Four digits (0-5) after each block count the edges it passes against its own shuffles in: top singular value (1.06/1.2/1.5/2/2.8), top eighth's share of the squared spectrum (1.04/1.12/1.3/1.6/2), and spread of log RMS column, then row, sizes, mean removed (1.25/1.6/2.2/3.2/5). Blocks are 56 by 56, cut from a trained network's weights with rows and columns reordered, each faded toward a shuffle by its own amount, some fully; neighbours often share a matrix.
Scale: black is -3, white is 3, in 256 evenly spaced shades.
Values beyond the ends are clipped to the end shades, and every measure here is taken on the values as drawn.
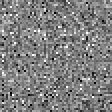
2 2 1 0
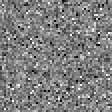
0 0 0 0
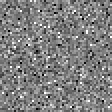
0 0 0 0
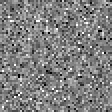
0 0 0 0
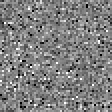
0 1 0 0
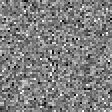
2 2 0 0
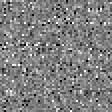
2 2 1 2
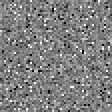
1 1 1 0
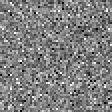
0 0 0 0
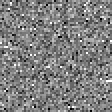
0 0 0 0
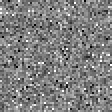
0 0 0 0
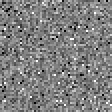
1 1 0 0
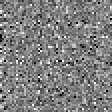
2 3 2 1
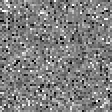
1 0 0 1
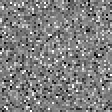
0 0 0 0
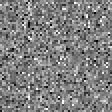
2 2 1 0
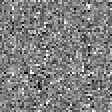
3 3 2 1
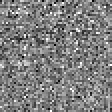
2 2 1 1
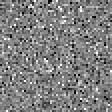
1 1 0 0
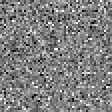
2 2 0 1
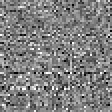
4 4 0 3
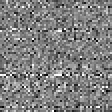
3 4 0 3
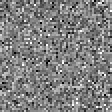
1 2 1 0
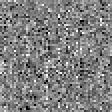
2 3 2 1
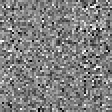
2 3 2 1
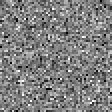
0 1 0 0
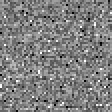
1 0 0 0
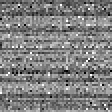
4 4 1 2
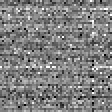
3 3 1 1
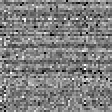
4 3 1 2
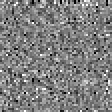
2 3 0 2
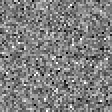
0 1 0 0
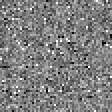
1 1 0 1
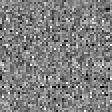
2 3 0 2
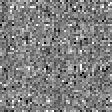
2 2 1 2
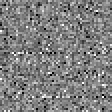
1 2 0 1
